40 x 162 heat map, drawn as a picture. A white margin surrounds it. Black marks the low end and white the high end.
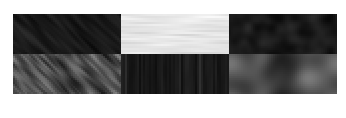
The table splits into 2 rows of 3 panels. Panel 1,1: very low, slanting down to the right, faint in contrast. Panel 1,2: very high, streaked across, faint in contrast. Panel 1,3: very low, blotchy, faint in contrast. Panel 2,1: low, slanting down to the right. Panel 2,2: very low, streaked downward, faint in contrast. Panel 2,3: low, smooth.
